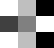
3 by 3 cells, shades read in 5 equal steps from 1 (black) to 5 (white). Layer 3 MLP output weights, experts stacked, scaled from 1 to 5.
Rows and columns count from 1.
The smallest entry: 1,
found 2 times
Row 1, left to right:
5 4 1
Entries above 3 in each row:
2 1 2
